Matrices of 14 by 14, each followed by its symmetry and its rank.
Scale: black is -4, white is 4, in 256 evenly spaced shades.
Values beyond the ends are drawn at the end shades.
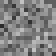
neither, full rank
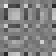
symmetric, rank two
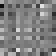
neither, rank two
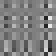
neither, rank one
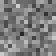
neither, full rank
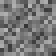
symmetric, full rank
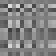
neither, rank one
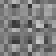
neither, rank two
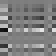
neither, rank one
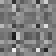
neither, rank two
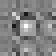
symmetric, rank two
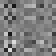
neither, rank two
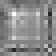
symmetric, rank two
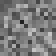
symmetric, full rank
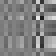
neither, rank one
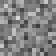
symmetric, full rank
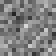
symmetric, full rank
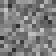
neither, full rank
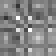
symmetric, rank two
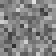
neither, full rank
